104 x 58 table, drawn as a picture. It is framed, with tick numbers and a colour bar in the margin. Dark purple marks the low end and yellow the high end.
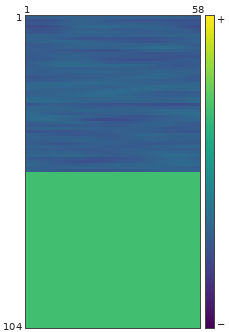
The table splits into 2 rows of 1 panel. Panel 1,1: low, streaked across, faint in contrast. Panel 2,1: high, flat.
